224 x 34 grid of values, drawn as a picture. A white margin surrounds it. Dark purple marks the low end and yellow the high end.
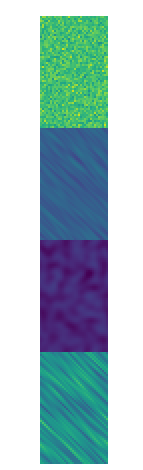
The table splits into 4 rows of 1 panel. Panel 1,1: high, fine-grained. Panel 2,1: low, slanting down to the right, faint in contrast. Panel 3,1: very low, blotchy, faint in contrast. Panel 4,1: middling, slanting down to the right.
